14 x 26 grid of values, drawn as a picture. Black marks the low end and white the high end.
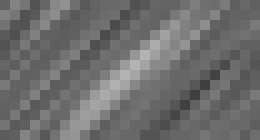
Odd rows or columns: none. Ninth with the highest average: centre. Average level on the scale: 40%. Slope: none. Grain: diagonal, up to the right.
